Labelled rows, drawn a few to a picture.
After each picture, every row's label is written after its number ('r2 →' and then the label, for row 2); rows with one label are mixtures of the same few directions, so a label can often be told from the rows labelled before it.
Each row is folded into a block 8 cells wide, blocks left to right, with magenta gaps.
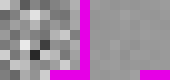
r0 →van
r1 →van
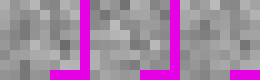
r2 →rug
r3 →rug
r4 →rug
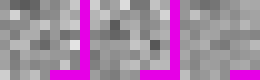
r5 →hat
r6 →rug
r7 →hat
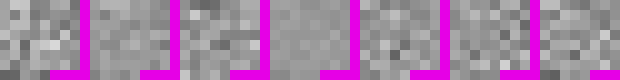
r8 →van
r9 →hat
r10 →hat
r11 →van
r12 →van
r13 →hat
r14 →van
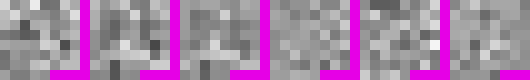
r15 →rug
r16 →rug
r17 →rug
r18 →hat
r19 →hat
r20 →van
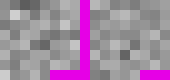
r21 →hat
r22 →van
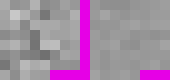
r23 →rug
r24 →hat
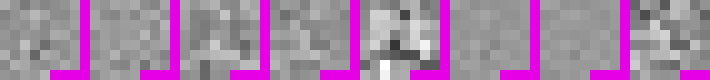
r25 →van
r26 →hat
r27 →rug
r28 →rug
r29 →rug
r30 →van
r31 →van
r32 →rug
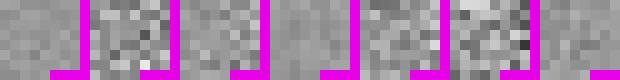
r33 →van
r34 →hat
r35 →hat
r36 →rug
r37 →hat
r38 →hat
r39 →van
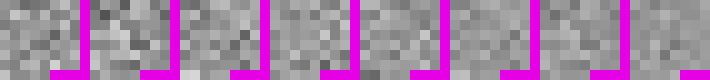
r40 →hat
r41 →rug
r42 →van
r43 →hat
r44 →van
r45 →van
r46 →rug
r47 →van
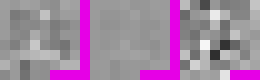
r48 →rug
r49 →rug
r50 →van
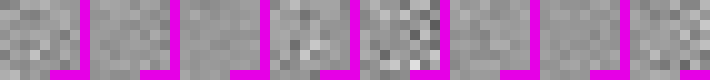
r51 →van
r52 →hat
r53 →hat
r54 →van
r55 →hat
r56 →rug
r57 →hat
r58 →hat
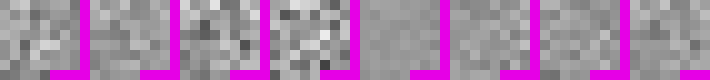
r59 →van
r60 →rug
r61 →rug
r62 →hat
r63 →hat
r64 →hat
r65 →van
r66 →rug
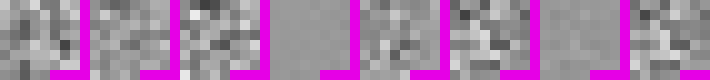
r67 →rug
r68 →hat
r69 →hat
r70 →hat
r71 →van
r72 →rug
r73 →rug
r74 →rug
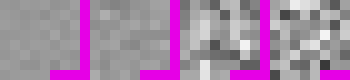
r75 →hat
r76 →hat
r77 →rug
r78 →hat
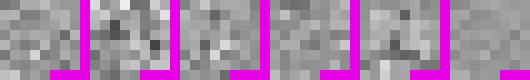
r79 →van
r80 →rug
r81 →van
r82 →hat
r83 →rug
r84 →van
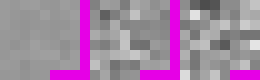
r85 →rug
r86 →rug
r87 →hat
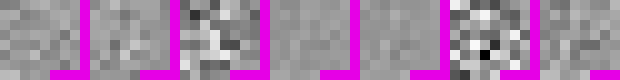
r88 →van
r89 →van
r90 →rug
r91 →van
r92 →van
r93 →van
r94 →van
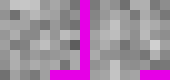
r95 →hat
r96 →rug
